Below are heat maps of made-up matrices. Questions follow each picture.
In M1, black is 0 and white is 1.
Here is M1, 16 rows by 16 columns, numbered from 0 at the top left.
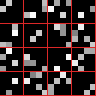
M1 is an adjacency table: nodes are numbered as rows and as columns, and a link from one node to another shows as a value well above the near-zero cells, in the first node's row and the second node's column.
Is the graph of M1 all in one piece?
no
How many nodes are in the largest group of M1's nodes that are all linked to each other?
3
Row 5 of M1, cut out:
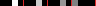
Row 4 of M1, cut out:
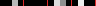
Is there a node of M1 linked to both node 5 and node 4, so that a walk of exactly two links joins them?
yes
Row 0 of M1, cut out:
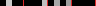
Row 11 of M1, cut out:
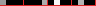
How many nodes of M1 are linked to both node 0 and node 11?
2
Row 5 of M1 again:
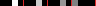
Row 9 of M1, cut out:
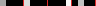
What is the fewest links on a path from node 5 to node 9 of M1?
3
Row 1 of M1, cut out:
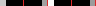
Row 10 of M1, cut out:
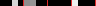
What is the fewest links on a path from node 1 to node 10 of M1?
4
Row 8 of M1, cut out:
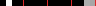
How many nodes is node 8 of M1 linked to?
3
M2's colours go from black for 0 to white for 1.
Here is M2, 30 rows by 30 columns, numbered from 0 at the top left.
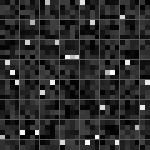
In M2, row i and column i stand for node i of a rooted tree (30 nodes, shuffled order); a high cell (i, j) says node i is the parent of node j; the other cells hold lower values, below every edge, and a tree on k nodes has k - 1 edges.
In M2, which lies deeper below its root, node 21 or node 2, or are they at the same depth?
the same depth
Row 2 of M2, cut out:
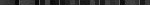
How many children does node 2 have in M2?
0
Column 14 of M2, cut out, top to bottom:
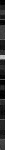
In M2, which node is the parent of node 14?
11
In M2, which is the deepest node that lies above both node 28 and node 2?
14
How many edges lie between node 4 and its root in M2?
1
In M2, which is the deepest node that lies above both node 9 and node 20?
21
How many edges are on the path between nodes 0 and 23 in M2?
5
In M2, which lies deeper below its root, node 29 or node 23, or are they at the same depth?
node 29
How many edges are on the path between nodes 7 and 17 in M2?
9
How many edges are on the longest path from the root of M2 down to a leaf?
14
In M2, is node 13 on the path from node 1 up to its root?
no
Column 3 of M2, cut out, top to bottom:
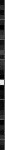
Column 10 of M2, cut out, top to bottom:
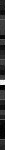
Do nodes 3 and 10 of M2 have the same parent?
yes
